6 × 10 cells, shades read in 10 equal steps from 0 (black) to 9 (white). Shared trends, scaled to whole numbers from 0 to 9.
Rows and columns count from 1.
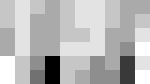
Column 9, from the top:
6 6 6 5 2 2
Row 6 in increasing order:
0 2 4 5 5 6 7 7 9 9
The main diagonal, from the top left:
7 8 6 6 7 6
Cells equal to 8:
14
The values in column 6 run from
6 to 8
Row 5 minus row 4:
3 -1 -1 -6 -1 -1 -3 0 -3 -1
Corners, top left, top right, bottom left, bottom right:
7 6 9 9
